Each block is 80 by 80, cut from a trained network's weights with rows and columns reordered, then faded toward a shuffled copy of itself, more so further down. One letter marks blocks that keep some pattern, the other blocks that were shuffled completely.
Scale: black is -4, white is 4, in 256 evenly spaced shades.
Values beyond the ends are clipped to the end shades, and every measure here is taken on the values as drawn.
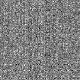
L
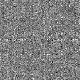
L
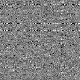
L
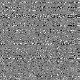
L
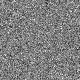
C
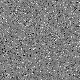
C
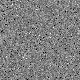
C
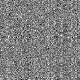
L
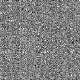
L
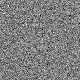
C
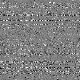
L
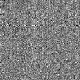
L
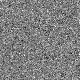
C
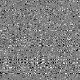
L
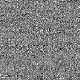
L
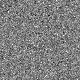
C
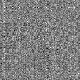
L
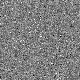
C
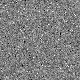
C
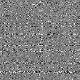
L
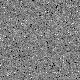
C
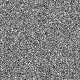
C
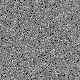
C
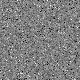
C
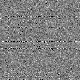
L
